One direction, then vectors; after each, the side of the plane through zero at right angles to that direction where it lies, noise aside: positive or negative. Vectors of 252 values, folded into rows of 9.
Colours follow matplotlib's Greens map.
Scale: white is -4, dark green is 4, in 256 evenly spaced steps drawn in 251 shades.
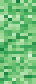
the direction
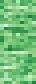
negative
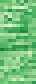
positive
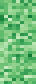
negative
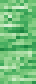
positive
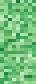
positive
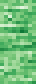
positive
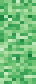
negative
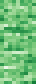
negative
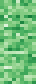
negative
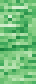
positive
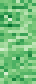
negative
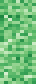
negative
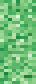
positive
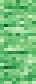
positive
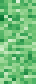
negative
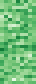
positive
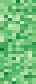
positive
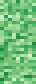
positive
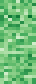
negative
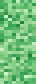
negative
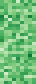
negative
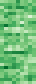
positive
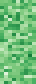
negative
